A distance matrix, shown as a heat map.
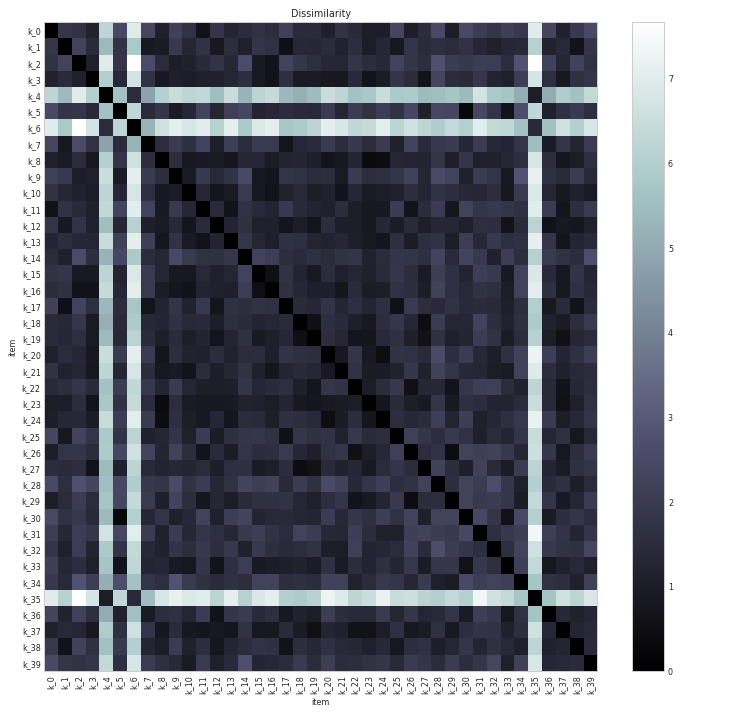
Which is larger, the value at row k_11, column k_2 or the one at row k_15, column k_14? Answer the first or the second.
the second
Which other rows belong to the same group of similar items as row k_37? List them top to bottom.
k_0, k_1, k_2, k_3, k_5, k_7, k_8, k_9, k_10, k_11, k_12, k_13, k_14, k_15, k_16, k_17, k_18, k_19, k_20, k_21, k_22, k_23, k_24, k_25, k_26, k_27, k_28, k_29, k_30, k_31, k_32, k_33, k_34, k_36, k_38, k_39
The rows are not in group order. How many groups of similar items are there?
2
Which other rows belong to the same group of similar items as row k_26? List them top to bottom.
k_0, k_1, k_2, k_3, k_5, k_7, k_8, k_9, k_10, k_11, k_12, k_13, k_14, k_15, k_16, k_17, k_18, k_19, k_20, k_21, k_22, k_23, k_24, k_25, k_27, k_28, k_29, k_30, k_31, k_32, k_33, k_34, k_36, k_37, k_38, k_39
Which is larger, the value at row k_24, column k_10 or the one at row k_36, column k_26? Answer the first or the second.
the second
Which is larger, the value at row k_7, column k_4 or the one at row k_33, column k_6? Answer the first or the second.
the second
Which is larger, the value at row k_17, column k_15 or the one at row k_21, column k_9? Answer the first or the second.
the first
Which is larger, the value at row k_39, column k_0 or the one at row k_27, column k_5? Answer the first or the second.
the first
